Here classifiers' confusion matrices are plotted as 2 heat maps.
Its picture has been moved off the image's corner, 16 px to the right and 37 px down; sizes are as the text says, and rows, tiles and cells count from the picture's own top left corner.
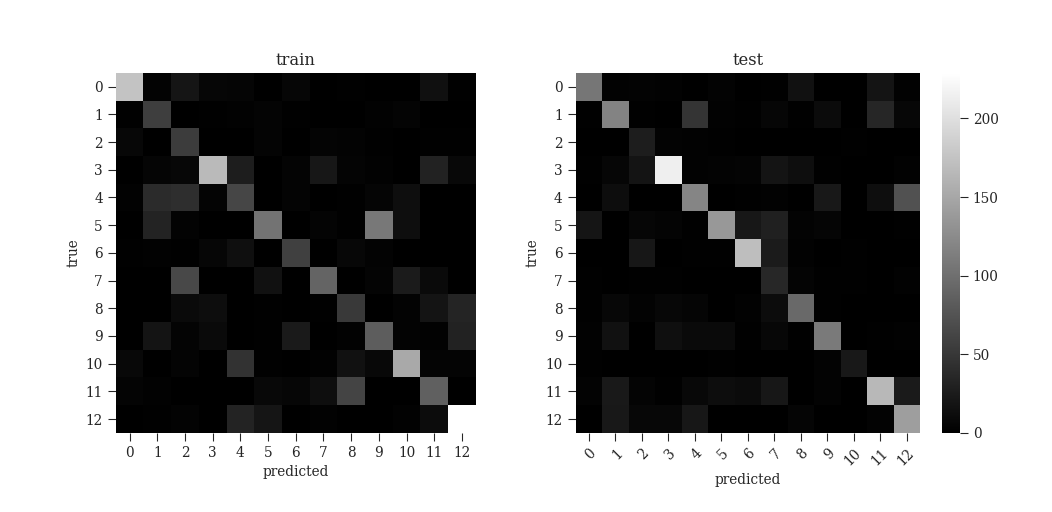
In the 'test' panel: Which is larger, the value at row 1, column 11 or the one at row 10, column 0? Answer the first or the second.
the first
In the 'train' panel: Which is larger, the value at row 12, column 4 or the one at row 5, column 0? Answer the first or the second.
the first
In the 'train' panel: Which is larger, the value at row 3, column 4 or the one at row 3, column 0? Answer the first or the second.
the first
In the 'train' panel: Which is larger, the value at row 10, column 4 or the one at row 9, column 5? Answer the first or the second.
the first
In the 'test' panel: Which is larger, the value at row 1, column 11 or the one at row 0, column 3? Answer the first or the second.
the first
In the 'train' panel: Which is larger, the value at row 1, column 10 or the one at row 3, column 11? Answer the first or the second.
the second
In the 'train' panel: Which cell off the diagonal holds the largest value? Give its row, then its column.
5, 9
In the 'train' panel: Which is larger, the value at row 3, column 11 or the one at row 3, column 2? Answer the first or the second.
the first
